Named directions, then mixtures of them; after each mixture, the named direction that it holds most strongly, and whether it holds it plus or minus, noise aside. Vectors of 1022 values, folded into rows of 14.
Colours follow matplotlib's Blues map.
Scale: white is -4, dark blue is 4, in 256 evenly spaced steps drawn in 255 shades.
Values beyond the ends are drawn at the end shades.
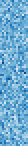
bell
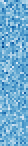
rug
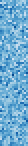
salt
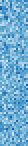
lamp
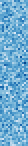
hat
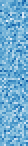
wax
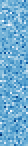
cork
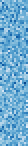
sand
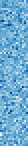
cork, minus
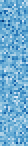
cork, minus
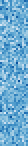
lamp, plus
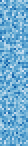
lamp, minus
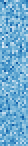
rug, minus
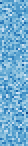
hat, minus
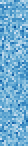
salt, plus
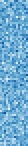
rug, plus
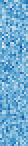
rug, minus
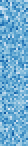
lamp, minus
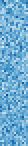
rug, minus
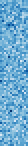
cork, minus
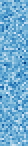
hat, plus
